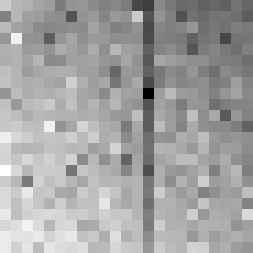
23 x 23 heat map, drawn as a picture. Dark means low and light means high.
Odd lines: column 14. Slope: up to the bottom left. Ninth with the highest average: bottom left. Mirror symmetry: none.
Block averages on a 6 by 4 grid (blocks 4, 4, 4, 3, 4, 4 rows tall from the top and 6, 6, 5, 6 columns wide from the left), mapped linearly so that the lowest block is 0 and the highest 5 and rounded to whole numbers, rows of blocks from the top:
2 1 0 0 | 3 2 1 1 | 3 3 1 1 | 4 3 2 2 | 4 3 2 2 | 5 4 3 3
